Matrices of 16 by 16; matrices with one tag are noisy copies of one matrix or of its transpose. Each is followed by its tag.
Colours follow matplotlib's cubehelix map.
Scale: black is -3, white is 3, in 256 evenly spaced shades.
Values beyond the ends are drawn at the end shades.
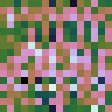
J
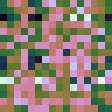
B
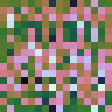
J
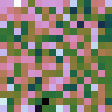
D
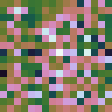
J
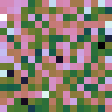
D
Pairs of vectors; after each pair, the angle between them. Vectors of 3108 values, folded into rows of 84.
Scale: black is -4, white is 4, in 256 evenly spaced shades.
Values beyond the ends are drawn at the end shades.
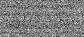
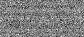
nearly parallel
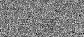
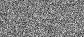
partly aligned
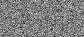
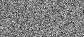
partly aligned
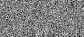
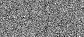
partly opposed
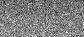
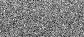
partly opposed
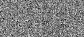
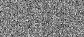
nearly parallel
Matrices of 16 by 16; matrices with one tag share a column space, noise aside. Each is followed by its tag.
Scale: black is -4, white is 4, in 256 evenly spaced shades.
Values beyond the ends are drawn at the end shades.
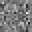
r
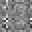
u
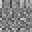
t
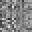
u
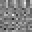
t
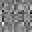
r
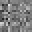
r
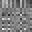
t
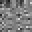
t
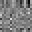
t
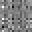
u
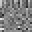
t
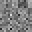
t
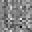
u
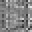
u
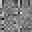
t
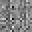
u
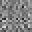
u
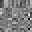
t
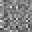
u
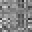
u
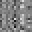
u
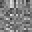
t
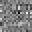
r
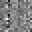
u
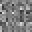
r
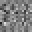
r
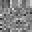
t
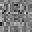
r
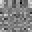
t
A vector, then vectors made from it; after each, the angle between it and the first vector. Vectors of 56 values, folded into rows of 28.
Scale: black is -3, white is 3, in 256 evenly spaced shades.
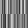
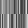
partly opposed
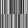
orthogonal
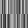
nearly parallel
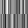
nearly parallel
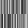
orthogonal
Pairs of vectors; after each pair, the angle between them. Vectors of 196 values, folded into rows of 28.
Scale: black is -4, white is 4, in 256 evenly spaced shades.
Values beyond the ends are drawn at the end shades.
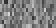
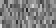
partly aligned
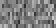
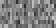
nearly parallel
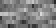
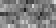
nearly opposite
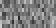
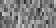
partly opposed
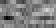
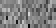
orthogonal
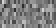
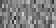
orthogonal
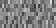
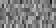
nearly opposite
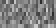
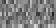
nearly parallel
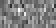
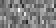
nearly parallel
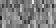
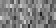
partly opposed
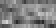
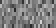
orthogonal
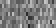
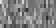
orthogonal
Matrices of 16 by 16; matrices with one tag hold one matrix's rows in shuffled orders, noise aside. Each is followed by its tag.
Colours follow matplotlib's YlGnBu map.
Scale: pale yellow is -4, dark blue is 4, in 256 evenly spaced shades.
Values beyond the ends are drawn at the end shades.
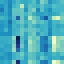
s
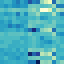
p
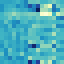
p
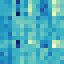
s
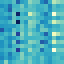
s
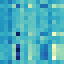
s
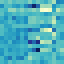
p
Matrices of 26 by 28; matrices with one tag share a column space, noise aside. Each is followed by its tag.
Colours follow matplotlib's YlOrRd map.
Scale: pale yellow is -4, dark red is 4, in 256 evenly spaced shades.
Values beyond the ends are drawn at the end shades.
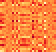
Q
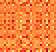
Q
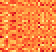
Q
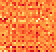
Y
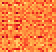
Q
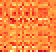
Y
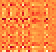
Y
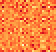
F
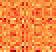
Y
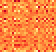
F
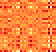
F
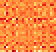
Y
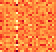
Q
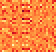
F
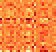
Y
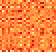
F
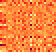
Q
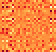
F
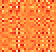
F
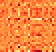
Y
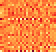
Y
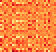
Q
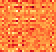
F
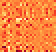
Y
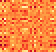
F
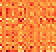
Y
